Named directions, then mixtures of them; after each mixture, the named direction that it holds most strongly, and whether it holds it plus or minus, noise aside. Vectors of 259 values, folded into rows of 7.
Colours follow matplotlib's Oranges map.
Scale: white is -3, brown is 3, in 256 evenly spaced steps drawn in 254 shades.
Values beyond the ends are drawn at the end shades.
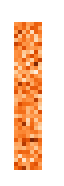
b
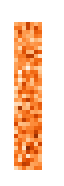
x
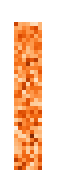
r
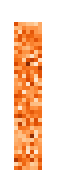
r, plus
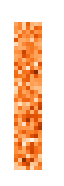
b, minus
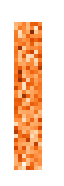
x, minus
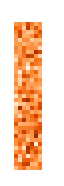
x, plus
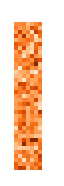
b, plus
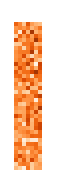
b, minus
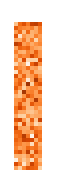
r, minus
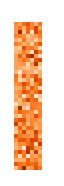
x, plus
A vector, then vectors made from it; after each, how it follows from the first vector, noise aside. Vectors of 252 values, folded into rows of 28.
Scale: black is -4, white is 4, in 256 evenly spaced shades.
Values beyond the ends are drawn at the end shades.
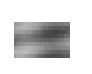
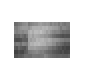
wrapped around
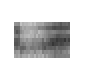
wrapped around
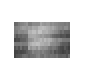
wrapped around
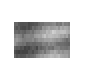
negated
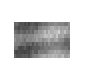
negated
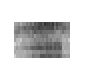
wrapped around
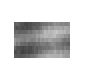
negated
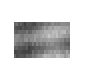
negated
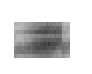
wrapped around
